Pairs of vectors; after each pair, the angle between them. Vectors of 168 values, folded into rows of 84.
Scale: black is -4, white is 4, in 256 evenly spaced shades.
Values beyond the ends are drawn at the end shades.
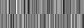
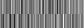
orthogonal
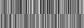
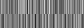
partly opposed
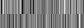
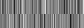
partly opposed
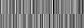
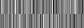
nearly parallel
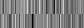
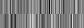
partly opposed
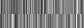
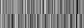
nearly opposite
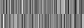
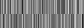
nearly opposite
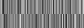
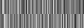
nearly opposite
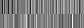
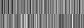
nearly parallel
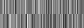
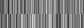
partly opposed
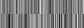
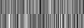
nearly opposite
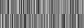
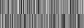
nearly parallel
